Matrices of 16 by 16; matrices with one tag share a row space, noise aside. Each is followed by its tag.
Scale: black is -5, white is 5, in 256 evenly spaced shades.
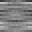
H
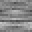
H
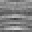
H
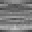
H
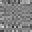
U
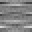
H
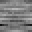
H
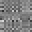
U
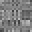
U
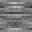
H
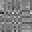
U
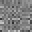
U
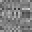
U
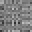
U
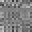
U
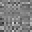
U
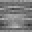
H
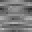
H
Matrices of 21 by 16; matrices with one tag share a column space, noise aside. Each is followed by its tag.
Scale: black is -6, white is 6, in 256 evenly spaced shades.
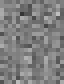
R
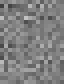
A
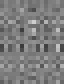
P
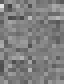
A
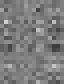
P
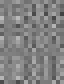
R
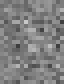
P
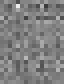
A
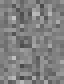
R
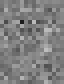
P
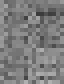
R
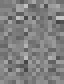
A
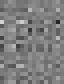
P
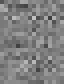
A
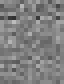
A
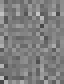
R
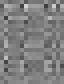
A
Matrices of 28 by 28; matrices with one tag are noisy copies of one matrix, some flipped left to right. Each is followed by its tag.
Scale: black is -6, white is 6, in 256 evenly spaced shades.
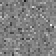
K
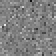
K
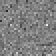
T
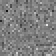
T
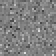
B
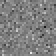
B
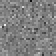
K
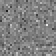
T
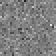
K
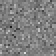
B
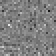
T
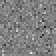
B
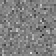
B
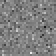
B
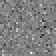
B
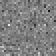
T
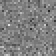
T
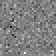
B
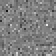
T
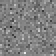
B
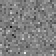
B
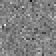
K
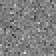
B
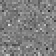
T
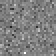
B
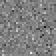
B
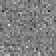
T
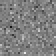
B
